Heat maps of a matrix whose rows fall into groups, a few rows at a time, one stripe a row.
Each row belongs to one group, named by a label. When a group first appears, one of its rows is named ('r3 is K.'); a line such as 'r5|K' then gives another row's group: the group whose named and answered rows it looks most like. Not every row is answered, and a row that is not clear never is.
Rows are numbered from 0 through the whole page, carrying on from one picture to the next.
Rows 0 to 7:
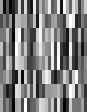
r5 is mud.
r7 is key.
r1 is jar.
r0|mud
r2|key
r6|jar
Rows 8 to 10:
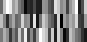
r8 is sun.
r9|mud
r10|key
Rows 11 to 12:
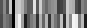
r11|jar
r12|jar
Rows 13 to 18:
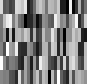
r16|sun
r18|key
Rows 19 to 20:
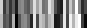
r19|mud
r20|mud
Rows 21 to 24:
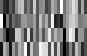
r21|jar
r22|mud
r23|jar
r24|key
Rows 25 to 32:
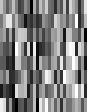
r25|mud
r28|jar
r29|jar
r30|mud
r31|jar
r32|mud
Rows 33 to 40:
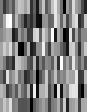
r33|jar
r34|sun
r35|key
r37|jar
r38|sun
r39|mud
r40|sun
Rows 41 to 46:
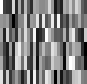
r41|mud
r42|key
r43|mud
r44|jar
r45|jar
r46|mud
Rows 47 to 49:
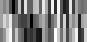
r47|key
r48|sun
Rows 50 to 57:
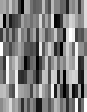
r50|sun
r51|mud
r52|jar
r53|mud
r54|sun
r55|sun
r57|sun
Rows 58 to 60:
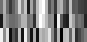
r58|key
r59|key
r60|mud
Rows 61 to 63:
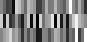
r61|jar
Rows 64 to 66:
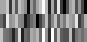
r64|key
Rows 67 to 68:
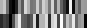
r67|key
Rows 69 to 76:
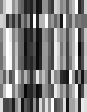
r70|mud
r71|sun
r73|sun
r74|key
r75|sun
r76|mud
